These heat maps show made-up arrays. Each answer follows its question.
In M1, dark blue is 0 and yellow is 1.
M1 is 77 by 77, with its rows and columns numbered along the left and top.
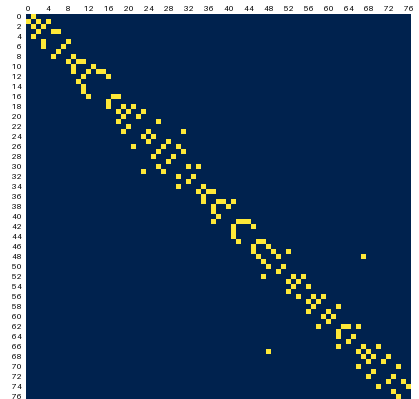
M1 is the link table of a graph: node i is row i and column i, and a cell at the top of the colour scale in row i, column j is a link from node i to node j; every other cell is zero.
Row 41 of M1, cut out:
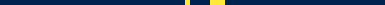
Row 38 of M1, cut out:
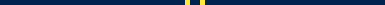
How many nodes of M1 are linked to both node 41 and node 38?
1
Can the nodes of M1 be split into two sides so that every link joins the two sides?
no
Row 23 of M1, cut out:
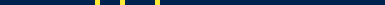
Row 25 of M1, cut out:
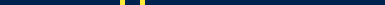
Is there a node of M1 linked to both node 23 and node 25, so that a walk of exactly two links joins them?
yes
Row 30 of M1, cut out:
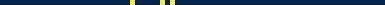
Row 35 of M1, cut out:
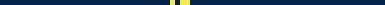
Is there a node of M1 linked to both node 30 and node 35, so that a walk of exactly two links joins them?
yes
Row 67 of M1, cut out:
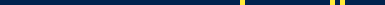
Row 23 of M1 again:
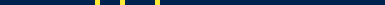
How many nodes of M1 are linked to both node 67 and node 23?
0
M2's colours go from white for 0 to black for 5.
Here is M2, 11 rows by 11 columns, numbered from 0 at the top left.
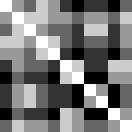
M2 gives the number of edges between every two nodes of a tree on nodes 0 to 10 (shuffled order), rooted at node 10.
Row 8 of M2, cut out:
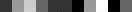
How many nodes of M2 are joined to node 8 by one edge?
1
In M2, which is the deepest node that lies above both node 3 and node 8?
1
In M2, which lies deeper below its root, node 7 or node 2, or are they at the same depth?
node 7
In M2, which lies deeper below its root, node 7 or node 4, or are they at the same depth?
the same depth
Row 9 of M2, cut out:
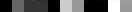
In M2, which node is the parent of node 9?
5
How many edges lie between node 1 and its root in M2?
1
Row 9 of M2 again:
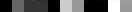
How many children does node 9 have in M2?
0
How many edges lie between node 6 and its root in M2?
2
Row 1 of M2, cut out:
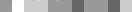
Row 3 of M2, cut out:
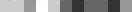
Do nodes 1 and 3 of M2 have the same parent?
no
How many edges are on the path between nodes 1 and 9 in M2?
3
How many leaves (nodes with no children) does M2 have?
6
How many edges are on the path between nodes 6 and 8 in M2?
5
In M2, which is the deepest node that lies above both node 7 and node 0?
1
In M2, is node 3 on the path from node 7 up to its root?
no
